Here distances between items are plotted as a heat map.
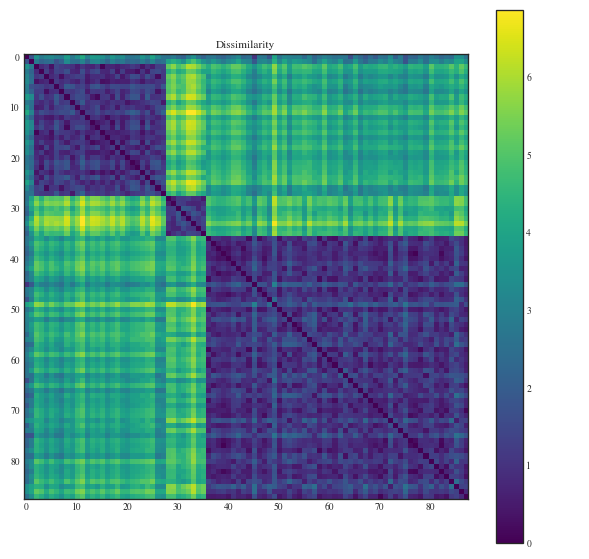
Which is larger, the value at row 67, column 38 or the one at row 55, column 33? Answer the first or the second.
the second
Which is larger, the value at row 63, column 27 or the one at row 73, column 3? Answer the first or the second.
the second
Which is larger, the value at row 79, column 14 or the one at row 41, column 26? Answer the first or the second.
the second
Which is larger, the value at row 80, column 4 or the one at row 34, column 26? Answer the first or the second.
the second
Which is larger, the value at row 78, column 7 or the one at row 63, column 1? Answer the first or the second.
the first
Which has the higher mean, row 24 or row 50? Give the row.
24
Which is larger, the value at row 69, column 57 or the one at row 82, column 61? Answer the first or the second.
the first
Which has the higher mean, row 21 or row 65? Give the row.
21
